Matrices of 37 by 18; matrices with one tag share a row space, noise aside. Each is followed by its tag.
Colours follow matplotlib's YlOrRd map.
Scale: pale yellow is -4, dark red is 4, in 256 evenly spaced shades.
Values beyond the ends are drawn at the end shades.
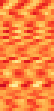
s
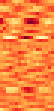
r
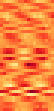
r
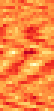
r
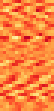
s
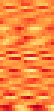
r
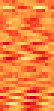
r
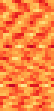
s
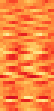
r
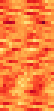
r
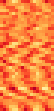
s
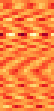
s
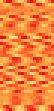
s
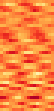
r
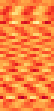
s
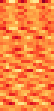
s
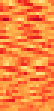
r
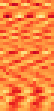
s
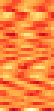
r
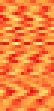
s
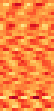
s
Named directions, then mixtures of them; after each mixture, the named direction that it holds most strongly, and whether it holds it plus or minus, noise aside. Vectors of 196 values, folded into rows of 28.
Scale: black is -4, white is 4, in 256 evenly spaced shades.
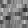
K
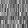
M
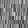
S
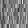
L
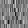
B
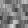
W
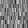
M, plus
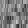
W, plus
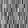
L, minus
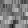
W, minus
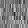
S, minus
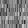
M, minus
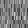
S, plus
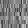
M, minus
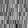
M, minus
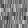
S, minus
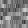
K, minus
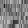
W, minus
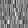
B, minus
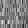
M, plus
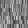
S, plus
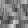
W, plus
